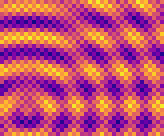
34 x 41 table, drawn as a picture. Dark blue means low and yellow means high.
Rings: centred on the bottom left. Stripes: horizontal, repeating 4 times. Slope: none.
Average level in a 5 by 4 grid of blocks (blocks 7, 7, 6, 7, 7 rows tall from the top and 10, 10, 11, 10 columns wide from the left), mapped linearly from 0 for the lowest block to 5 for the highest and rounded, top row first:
2 2 2 2 | 3 3 3 3 | 5 4 5 4 | 2 2 1 3 | 1 2 0 2
